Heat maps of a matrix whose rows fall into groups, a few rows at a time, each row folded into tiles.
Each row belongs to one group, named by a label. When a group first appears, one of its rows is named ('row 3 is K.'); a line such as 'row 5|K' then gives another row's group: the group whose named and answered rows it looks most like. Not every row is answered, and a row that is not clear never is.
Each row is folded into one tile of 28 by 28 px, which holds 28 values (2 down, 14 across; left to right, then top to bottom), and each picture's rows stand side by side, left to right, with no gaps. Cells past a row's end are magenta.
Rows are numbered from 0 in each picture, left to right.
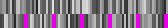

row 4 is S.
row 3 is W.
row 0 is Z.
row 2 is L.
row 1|S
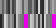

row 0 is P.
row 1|S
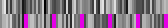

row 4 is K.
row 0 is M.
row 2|S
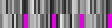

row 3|M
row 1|M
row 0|M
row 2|P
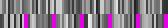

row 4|M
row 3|Z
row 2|W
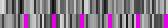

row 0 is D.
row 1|M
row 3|D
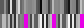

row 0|S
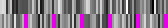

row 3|W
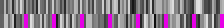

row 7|W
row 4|D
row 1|S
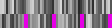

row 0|D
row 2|M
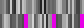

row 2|W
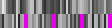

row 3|P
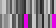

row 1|P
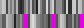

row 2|Z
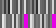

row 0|S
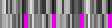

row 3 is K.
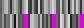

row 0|W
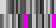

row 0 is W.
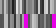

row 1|Z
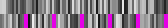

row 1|P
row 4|Z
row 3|L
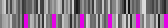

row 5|K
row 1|S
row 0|M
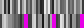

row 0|Z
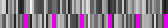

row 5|M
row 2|L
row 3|K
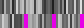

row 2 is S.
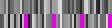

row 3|D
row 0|P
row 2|K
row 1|P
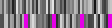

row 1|Z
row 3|W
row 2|P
